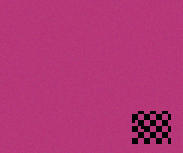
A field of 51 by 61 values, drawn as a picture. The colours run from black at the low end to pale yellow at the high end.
Ninth with the lowest average: bottom right. Odd patch: lower, in the bottom right. Mirror symmetry: none. Average level on the scale: 50%. Roughest part: bottom right.
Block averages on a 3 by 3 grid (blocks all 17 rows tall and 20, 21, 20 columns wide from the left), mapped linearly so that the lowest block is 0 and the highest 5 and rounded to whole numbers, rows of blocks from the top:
5 5 5 / 5 5 5 / 5 5 0
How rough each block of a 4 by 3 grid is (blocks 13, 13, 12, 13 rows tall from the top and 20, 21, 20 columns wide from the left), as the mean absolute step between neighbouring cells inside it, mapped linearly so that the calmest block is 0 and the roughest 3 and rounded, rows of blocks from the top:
000 / 000 / 000 / 003
